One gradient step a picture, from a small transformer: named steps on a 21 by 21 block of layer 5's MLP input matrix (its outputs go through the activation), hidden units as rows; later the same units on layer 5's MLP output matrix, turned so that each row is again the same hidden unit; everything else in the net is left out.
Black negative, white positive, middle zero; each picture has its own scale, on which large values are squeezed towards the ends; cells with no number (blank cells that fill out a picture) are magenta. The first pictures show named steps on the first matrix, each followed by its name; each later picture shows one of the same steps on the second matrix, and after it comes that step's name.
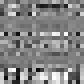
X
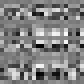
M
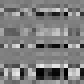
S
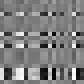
S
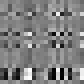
M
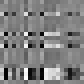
S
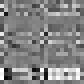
X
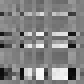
S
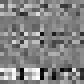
X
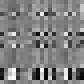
M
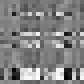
M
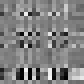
M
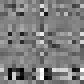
X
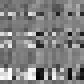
M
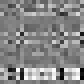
X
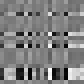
S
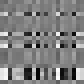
S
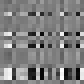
S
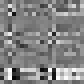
X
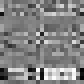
X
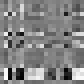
M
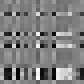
S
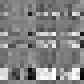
M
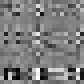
X
